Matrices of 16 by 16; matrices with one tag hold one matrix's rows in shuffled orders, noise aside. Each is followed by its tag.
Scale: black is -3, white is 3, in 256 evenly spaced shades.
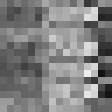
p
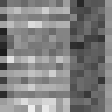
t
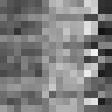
p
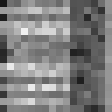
t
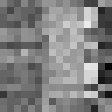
p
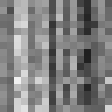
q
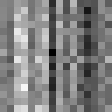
q
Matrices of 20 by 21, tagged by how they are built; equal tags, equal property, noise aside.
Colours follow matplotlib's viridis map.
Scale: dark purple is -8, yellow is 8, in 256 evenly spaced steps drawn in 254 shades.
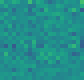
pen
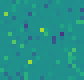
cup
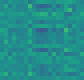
pen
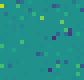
cup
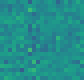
pen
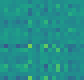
pen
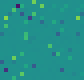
cup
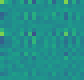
pen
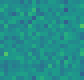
pen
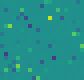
cup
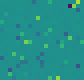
cup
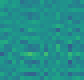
pen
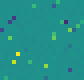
cup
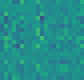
pen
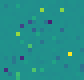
cup
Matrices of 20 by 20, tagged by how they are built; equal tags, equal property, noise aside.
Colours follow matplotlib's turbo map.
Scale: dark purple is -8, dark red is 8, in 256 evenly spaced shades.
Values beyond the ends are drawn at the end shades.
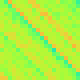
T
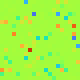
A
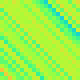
T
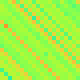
T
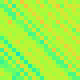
T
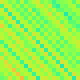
T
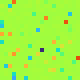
A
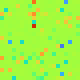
A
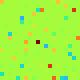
A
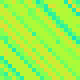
T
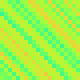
T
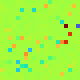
A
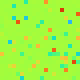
A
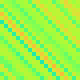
T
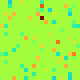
A
